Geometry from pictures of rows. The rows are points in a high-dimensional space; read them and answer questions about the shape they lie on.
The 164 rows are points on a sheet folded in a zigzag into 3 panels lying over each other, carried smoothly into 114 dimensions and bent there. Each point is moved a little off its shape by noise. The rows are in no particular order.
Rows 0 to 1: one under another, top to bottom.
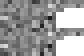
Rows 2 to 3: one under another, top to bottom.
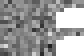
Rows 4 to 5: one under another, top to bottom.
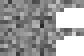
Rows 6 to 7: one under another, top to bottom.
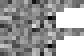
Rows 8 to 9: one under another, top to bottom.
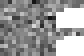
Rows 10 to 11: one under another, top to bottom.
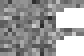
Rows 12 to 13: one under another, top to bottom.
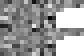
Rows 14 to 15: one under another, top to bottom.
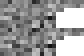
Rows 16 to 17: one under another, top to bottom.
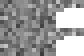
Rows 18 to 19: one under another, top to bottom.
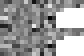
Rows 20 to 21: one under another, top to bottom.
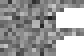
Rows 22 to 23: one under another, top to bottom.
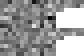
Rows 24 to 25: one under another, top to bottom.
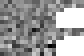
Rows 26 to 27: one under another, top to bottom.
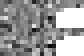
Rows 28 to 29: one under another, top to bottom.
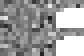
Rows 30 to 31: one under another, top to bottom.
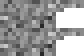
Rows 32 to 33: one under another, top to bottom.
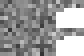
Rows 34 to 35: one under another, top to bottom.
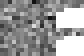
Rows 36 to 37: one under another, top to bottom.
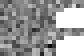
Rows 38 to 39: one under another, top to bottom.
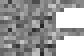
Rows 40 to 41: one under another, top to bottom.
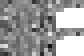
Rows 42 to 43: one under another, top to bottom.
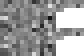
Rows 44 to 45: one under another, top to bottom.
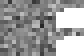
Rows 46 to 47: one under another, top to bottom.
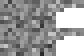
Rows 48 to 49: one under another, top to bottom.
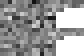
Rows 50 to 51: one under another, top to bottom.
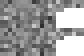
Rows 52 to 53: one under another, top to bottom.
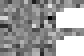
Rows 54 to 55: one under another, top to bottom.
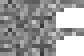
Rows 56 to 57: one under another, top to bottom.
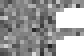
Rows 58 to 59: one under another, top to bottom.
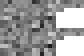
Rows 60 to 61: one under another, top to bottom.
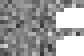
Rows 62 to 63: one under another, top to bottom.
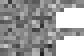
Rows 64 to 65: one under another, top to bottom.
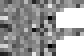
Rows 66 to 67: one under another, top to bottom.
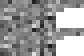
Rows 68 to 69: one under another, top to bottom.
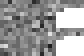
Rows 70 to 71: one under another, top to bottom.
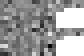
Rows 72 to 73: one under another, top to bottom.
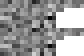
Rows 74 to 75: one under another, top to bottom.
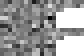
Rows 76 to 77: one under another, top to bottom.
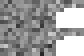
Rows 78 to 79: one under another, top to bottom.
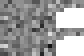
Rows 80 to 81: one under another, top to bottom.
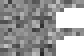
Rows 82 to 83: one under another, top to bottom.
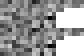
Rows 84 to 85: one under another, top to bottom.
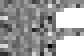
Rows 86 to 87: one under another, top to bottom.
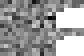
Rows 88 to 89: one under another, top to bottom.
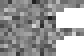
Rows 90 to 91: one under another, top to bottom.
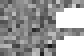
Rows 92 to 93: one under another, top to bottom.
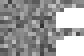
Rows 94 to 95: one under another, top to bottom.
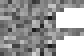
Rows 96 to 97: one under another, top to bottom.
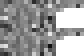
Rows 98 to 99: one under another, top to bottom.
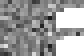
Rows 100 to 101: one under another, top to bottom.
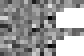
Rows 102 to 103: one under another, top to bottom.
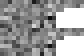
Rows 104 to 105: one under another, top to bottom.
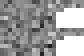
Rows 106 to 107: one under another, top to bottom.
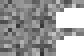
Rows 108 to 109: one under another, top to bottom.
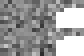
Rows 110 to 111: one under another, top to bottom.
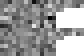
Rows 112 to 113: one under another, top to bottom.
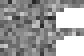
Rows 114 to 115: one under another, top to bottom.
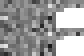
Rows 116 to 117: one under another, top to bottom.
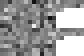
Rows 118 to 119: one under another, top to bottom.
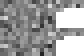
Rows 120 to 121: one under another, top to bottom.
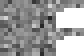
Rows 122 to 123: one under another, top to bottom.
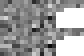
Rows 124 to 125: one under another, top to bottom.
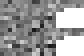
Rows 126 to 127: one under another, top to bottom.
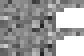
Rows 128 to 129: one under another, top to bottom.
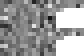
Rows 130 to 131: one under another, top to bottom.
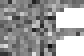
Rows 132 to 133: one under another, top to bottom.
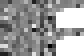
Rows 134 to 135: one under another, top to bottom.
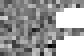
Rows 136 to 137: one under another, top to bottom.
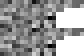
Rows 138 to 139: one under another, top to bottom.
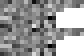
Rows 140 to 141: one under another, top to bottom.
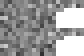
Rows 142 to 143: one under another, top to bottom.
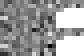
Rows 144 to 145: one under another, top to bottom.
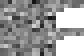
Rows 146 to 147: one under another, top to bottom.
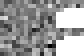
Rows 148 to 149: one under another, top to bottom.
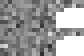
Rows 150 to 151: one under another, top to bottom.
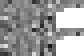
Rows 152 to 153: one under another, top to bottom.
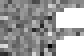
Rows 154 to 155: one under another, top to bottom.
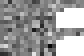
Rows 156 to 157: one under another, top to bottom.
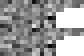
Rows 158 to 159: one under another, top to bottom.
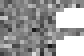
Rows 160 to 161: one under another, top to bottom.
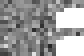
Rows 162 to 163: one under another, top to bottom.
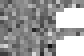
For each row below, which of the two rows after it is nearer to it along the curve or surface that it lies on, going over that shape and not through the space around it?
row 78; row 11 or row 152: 11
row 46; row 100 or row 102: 102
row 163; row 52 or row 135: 52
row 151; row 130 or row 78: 78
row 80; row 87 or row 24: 24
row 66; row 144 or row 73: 144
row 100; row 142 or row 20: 142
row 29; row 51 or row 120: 120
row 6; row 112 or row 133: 133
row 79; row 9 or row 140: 140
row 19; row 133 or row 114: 133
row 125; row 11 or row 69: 11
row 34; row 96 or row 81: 81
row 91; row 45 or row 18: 18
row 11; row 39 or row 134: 39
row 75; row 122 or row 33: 33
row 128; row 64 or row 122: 122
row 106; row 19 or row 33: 33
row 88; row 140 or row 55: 55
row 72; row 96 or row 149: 149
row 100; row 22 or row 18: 18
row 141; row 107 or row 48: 107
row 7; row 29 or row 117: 29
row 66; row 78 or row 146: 78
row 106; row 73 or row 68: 68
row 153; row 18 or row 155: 18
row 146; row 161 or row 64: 64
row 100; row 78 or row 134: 134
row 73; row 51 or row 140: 51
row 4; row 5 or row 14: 5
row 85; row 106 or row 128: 128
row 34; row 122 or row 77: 122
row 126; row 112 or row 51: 51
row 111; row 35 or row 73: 35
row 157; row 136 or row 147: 136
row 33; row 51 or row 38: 51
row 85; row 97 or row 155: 97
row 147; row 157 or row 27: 27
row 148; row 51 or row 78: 51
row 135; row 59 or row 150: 59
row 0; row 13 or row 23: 23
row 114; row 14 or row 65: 65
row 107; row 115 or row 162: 162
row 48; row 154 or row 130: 130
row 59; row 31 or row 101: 31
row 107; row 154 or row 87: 154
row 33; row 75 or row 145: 75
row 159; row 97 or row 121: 121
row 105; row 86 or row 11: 86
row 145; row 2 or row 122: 122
